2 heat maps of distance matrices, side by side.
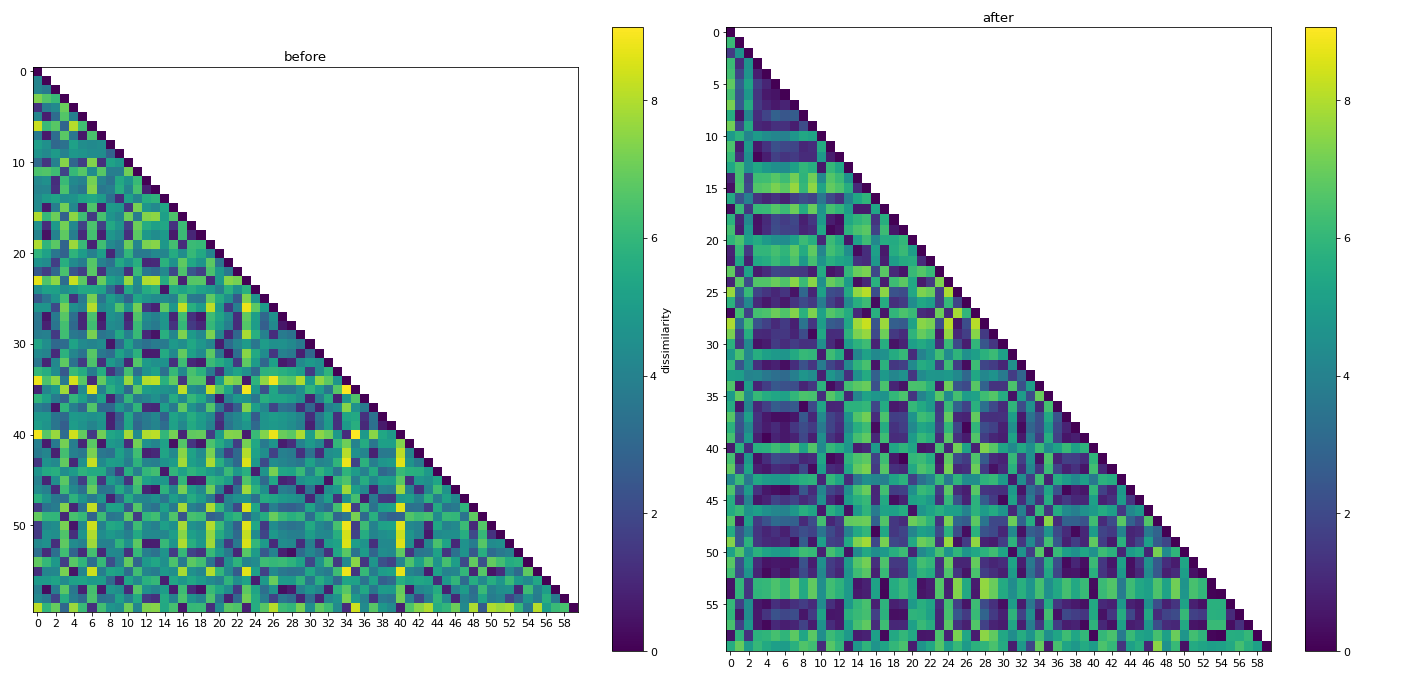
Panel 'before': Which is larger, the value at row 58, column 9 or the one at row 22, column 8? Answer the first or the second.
the first
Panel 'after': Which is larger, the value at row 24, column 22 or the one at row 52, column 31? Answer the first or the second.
the second
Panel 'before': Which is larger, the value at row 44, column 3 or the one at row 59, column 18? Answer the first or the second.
the second
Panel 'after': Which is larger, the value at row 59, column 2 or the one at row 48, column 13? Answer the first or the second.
the first
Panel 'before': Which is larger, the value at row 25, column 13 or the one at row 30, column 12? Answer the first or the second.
the first
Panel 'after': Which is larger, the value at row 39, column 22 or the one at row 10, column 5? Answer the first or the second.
the first
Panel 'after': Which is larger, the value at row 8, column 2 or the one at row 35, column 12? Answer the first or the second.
the second
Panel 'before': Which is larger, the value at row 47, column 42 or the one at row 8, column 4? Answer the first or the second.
the second
